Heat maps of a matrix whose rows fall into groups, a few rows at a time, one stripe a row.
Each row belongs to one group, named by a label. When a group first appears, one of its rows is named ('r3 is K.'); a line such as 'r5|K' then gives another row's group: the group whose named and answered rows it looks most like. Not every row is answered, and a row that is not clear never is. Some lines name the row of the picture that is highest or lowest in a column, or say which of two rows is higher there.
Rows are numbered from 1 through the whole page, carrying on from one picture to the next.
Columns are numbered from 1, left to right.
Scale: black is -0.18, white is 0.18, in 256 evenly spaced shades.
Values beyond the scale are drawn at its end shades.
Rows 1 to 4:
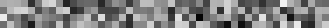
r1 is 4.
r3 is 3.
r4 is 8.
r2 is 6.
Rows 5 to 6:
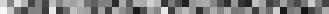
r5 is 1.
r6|3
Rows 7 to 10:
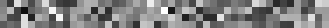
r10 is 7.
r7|8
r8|3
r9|4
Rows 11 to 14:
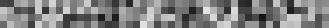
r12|1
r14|4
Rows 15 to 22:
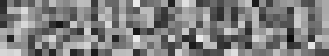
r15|3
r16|7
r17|7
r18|7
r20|8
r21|1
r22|6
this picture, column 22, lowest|19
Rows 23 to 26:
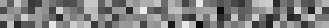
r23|8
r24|8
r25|1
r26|3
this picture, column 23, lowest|24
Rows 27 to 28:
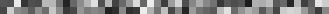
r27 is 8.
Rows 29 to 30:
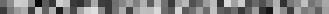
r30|1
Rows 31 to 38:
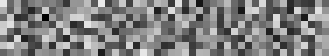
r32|8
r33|3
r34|6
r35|1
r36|8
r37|6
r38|8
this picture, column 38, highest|31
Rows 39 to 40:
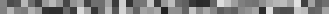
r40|7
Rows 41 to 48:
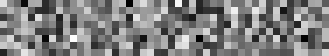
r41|3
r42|6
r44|1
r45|7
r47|6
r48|7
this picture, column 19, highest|47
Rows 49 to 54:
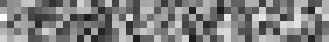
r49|7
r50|8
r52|4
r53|4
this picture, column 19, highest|51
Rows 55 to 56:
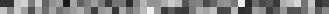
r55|4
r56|1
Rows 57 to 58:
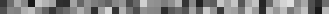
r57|4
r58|7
